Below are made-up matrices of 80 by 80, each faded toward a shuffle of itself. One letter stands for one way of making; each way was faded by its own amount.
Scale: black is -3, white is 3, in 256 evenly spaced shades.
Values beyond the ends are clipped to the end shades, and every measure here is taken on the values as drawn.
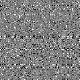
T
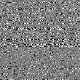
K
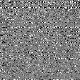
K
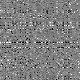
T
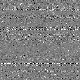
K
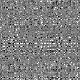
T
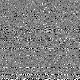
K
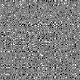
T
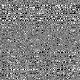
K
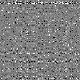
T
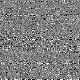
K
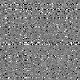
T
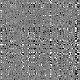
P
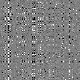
P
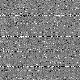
K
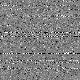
K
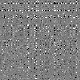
P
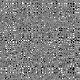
T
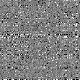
T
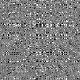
T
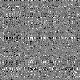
T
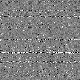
K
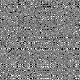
T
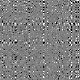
P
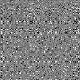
T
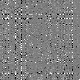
P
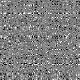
T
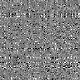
T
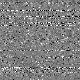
K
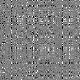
P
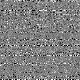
K
